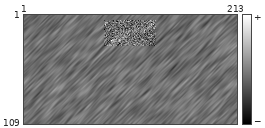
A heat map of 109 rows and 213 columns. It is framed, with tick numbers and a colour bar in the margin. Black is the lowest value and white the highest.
Odd rows or columns: none. Mirror symmetry: none. Odd patch: rougher, in the top middle. Histogram: heavy tails on both sides. Grain: diagonal, up to the right. Roughest part: top middle.
